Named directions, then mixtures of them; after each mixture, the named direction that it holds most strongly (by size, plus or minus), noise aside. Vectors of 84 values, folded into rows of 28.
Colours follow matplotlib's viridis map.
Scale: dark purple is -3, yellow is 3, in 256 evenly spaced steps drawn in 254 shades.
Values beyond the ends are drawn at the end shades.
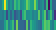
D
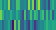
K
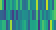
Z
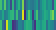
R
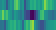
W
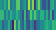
K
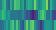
W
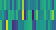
R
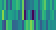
R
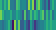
K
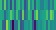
R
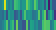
D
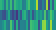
Z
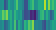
W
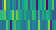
Z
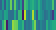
R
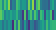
K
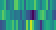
W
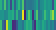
R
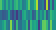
Z
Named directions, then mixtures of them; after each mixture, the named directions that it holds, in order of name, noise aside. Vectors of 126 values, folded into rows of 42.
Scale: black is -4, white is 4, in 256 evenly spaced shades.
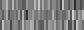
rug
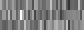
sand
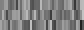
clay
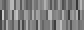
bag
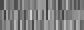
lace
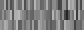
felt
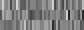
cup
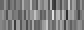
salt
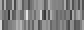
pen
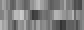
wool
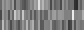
bag, rug, wool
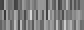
lace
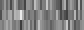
felt, sand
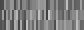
bag, lace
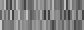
cup, felt, pen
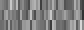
clay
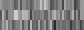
bag, clay, wool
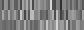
lace, salt, sand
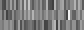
cup, lace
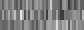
lace, sand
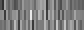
lace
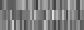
salt, sand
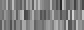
rug, salt, sand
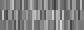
bag, salt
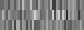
salt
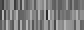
bag, lace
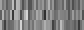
bag, cup, pen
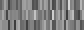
clay, salt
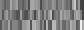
clay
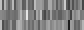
pen, sand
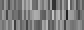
salt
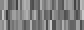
clay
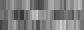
wool
